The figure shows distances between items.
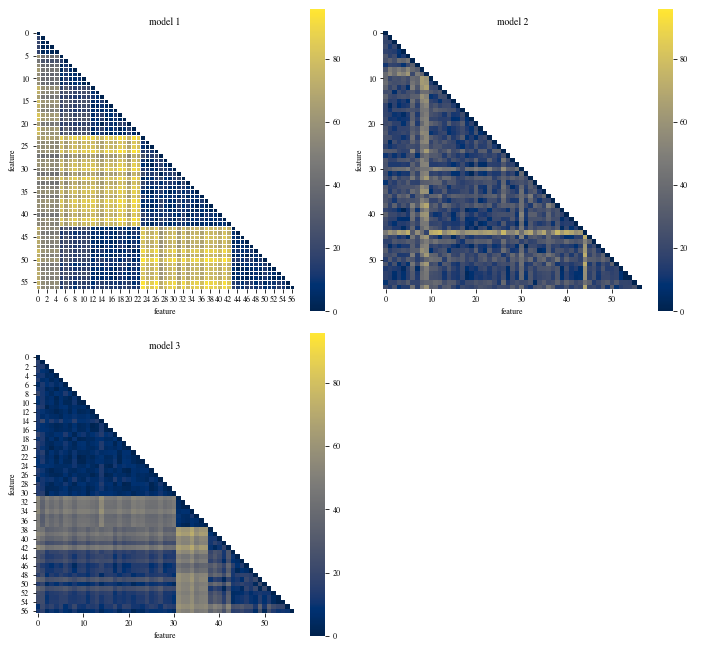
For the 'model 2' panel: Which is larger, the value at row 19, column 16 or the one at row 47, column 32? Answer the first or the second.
the second
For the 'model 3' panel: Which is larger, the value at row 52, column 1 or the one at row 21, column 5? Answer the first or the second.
the first
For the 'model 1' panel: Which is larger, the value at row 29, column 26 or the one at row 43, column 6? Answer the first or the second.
the second
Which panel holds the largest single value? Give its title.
model 1
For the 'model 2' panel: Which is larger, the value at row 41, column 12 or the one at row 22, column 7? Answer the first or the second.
the second
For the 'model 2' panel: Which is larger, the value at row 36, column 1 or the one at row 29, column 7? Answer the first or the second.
the first
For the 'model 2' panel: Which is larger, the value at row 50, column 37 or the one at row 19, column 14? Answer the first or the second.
the first
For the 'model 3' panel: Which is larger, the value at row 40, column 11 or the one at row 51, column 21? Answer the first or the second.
the first
